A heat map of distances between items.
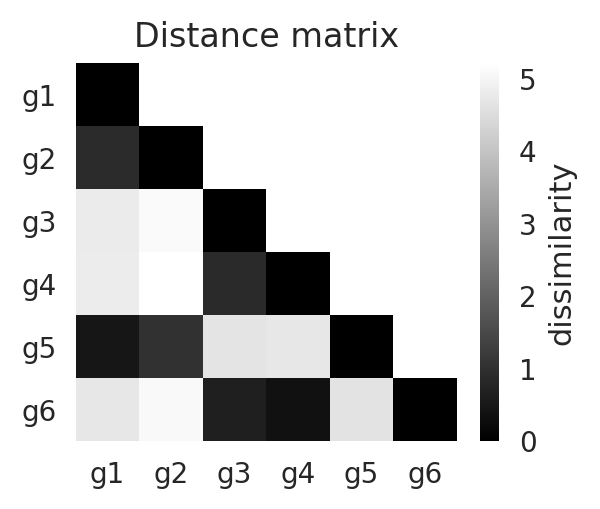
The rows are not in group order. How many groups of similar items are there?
2
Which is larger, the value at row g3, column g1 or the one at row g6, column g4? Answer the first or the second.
the first
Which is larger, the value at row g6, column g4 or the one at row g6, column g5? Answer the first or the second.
the second
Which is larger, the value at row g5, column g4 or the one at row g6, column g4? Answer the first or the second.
the first
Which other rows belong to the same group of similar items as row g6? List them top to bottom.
g3, g4
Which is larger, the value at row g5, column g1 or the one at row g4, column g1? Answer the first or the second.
the second
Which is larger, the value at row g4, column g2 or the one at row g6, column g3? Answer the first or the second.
the first
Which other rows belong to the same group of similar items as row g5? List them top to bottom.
g1, g2
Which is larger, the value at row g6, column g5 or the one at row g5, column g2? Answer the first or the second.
the first
